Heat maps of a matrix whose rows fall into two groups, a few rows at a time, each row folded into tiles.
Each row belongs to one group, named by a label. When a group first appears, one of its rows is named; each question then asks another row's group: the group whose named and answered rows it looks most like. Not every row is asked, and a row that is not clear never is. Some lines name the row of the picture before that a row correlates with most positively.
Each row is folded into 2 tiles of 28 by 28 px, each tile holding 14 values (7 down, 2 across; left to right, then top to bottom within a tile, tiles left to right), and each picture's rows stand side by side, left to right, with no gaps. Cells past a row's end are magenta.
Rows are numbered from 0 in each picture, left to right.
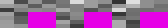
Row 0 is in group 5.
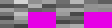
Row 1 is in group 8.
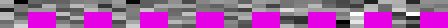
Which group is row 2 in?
5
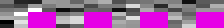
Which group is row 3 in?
5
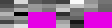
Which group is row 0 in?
8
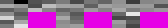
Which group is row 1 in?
5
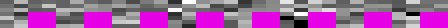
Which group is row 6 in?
8
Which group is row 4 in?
5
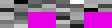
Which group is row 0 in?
5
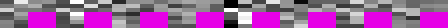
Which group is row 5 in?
5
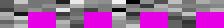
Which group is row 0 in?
8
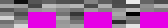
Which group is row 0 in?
5
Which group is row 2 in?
8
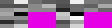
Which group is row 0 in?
8
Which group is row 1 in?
8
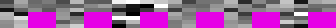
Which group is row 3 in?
5
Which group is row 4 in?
5
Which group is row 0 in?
8
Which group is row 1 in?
8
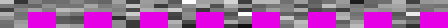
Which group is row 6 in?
5
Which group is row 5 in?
8
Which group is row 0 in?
5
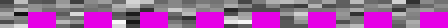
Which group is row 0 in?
8
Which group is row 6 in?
8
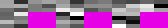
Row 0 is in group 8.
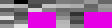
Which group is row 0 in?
5
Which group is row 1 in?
5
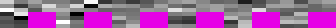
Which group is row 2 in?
5
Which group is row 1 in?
5
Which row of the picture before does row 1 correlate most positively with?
1
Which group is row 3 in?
8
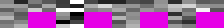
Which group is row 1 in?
8
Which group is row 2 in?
5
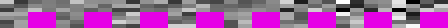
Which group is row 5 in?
5
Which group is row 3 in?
8
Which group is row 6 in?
5
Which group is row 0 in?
5
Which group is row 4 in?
5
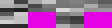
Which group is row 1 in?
8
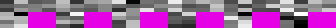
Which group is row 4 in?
8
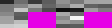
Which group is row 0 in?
8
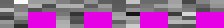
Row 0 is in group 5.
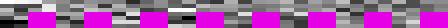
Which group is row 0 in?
8
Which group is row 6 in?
5
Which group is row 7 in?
5
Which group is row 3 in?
8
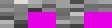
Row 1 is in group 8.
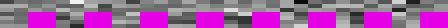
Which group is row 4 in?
8
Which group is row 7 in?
5
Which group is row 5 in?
5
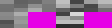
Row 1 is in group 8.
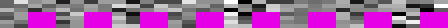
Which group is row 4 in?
5
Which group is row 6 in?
5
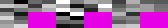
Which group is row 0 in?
5
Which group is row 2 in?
8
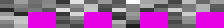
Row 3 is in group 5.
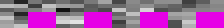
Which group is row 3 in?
5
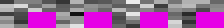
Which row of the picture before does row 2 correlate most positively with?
2
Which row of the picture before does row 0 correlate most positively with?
0
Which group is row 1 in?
8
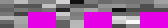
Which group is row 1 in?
5
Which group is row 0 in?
8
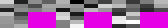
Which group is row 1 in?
5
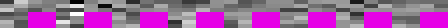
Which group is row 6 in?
5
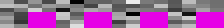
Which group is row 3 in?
8
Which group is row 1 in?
5
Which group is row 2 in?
8
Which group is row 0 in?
5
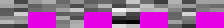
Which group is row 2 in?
8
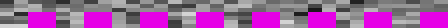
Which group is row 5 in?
5
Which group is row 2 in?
5
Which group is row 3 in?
5
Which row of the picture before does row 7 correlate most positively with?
0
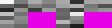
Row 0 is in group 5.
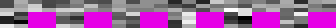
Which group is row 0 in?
8
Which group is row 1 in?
8
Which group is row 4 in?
8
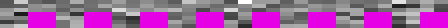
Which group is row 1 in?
8
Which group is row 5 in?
8
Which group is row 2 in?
8
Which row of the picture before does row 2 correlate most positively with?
4
